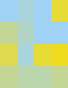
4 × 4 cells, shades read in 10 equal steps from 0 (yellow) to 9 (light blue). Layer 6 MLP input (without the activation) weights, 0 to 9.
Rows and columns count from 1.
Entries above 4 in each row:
3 4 1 4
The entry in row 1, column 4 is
1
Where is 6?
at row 4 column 2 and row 4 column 3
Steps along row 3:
up down down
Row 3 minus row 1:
-7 0 -8 -1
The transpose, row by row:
9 5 2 5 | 8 7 8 6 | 9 9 1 6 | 1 9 0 5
